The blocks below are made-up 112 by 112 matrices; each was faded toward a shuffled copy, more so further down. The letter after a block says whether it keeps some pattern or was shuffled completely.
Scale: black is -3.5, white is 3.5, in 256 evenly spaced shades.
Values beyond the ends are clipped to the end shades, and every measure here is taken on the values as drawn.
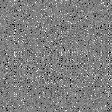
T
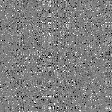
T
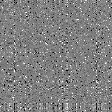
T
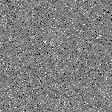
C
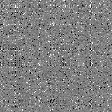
T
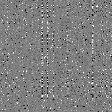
T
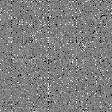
T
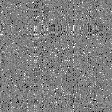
T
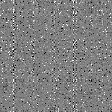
T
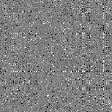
T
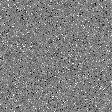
C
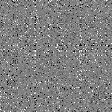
T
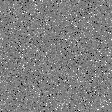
C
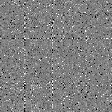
T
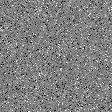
C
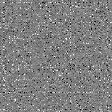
T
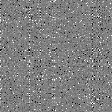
T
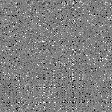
T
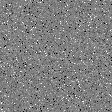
C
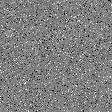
C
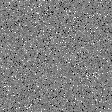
C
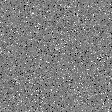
C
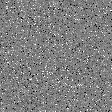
C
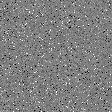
C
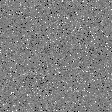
C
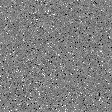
C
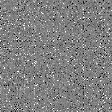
T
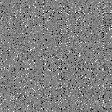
T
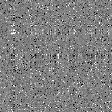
T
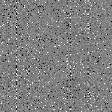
T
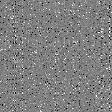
T
